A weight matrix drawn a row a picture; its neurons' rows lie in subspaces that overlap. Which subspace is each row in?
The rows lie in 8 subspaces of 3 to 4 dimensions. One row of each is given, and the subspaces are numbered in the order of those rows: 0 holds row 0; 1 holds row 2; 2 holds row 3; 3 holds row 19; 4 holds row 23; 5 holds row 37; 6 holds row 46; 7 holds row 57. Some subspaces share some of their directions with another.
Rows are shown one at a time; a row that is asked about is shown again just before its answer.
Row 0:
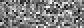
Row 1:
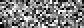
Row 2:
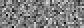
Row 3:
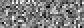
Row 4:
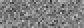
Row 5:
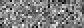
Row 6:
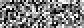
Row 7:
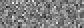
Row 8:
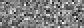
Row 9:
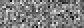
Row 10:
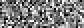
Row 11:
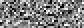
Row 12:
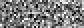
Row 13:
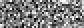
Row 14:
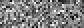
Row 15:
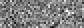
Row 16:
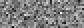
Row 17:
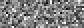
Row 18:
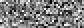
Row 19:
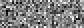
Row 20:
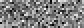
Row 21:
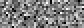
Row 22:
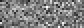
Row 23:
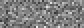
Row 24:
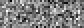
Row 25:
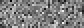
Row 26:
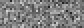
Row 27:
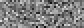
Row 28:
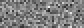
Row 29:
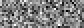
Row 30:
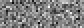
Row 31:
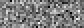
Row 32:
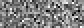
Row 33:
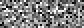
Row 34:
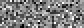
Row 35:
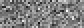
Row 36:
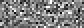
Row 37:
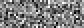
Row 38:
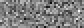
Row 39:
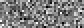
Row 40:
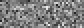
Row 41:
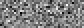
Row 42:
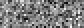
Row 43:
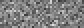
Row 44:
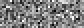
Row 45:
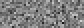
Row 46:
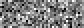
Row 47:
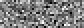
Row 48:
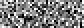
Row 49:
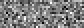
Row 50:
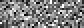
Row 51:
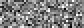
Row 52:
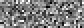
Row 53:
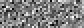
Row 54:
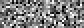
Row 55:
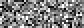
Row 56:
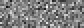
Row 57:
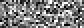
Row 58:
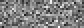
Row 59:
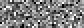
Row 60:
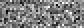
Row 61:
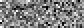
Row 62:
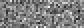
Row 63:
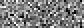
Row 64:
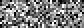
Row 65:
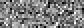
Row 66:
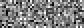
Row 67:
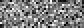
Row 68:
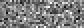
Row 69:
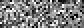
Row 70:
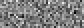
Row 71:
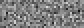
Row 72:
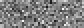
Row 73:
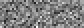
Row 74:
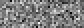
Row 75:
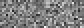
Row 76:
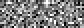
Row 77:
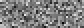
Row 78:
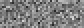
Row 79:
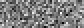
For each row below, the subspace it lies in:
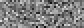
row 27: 2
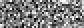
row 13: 2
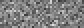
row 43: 7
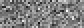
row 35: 5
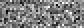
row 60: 7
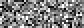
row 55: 6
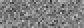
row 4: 0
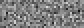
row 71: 5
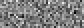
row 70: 5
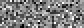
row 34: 6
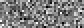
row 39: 3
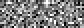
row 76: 1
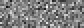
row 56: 4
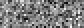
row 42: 6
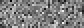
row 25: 5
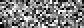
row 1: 0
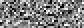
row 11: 0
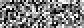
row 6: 4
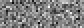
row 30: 2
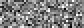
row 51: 6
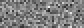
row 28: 6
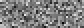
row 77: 0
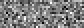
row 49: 1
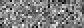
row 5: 5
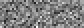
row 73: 4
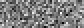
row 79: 3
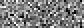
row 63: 5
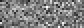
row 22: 7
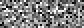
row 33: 0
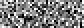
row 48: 5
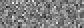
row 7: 2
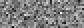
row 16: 1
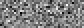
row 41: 0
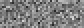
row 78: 5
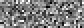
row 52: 2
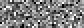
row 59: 6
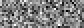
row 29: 3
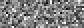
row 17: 1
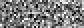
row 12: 2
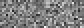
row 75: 1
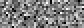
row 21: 1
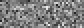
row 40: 7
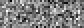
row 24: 6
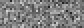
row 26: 7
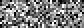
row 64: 3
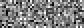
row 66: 3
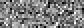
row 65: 5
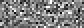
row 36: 0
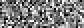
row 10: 3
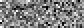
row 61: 7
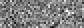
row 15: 5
